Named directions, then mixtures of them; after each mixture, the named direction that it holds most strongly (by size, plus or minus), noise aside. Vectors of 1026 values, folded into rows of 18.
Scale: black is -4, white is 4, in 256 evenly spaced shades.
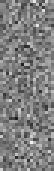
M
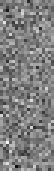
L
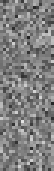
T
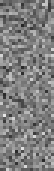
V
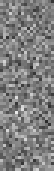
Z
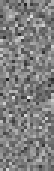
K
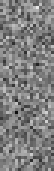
Z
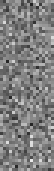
L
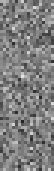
T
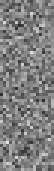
L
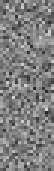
T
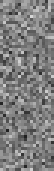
V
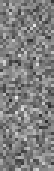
Z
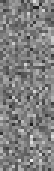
T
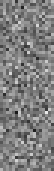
M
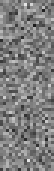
K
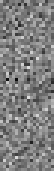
K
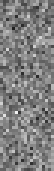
T
